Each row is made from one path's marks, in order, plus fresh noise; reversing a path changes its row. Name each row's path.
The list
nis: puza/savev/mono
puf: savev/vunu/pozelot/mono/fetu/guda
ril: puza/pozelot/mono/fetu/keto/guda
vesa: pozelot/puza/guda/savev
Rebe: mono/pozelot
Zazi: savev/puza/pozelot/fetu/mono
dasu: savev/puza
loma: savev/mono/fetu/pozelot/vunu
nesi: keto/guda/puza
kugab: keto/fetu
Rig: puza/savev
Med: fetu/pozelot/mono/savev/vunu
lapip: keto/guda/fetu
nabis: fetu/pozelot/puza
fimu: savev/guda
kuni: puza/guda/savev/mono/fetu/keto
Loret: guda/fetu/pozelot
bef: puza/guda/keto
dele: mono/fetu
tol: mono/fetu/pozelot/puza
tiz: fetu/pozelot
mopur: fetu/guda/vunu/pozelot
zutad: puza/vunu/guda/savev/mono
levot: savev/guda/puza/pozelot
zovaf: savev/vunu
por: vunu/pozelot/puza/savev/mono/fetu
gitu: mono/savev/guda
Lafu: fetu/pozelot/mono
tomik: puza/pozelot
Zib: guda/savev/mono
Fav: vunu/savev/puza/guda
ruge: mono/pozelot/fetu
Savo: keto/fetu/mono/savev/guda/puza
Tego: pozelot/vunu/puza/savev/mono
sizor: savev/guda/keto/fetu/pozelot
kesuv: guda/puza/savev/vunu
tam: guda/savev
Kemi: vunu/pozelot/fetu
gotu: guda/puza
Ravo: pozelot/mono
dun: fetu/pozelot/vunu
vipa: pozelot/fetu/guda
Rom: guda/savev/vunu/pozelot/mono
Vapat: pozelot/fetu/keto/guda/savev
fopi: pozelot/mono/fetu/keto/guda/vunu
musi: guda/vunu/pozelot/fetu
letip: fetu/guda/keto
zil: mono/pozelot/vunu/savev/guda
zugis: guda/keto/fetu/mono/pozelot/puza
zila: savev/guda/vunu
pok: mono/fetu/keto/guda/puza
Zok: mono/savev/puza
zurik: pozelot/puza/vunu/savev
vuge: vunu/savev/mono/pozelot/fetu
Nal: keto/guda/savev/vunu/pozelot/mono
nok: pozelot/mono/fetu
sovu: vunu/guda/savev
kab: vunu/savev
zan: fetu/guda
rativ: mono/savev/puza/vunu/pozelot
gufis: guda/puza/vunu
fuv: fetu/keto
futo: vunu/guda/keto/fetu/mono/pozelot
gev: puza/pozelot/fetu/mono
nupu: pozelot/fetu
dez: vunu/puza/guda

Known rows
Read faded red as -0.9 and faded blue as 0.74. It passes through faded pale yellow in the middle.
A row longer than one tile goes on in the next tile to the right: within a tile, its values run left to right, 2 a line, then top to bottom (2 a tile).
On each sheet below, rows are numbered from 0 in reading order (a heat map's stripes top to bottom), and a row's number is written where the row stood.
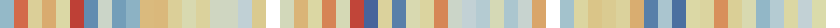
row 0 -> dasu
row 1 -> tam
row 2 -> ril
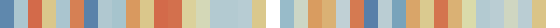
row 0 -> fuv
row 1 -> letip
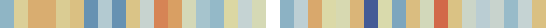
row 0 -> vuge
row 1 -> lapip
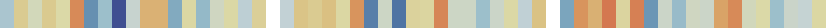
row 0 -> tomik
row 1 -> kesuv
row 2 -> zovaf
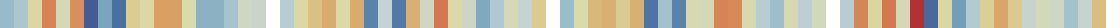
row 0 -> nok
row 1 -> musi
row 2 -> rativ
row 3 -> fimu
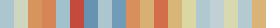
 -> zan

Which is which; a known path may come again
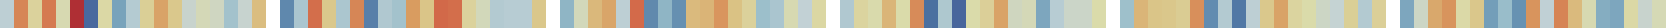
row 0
fimu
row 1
fuv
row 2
nabis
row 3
vesa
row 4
nis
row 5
Kemi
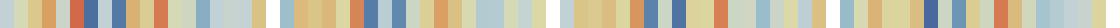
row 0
Loret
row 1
Zazi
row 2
kesuv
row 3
Nal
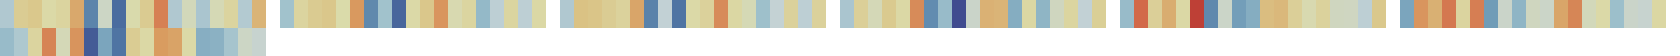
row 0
bef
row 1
gev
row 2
kuni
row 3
tomik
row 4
dasu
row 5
zovaf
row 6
nok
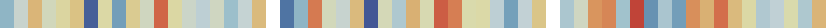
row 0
nesi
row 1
kugab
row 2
zan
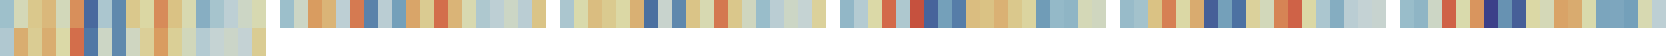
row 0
Vapat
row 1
letip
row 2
zugis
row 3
nupu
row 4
ruge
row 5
Ravo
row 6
levot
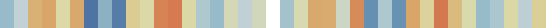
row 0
tol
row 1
mopur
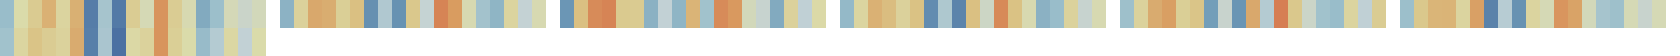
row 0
Tego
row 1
vuge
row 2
kab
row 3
por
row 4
sovu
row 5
puf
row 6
ril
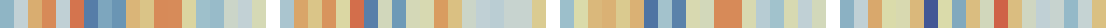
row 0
Lafu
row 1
zila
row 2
rativ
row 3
lapip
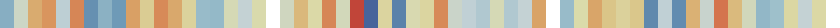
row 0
dun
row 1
tam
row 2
futo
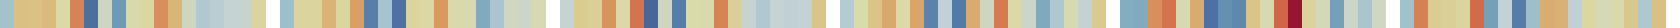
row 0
sizor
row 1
zurik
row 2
Zib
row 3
musi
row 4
dele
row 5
Rig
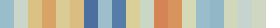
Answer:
zil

